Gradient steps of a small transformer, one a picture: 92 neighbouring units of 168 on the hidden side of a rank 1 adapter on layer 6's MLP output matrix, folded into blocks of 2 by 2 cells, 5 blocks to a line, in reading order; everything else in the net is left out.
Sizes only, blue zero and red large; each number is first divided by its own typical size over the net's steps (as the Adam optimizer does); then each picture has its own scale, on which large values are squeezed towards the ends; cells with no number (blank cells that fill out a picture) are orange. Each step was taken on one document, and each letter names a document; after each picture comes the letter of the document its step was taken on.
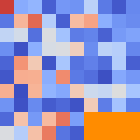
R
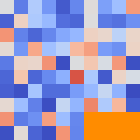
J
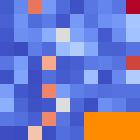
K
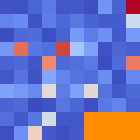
K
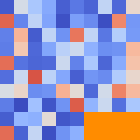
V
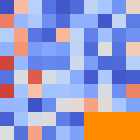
V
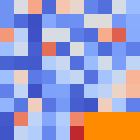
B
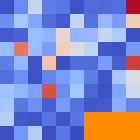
K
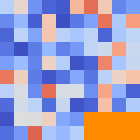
B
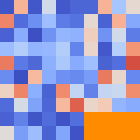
V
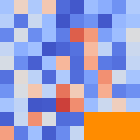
V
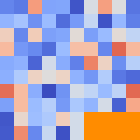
B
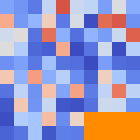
B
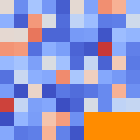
R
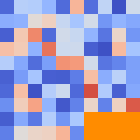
R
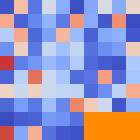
V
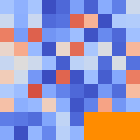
R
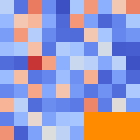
R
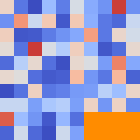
J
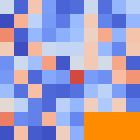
J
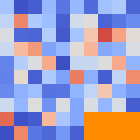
J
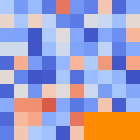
B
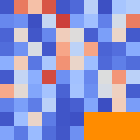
V
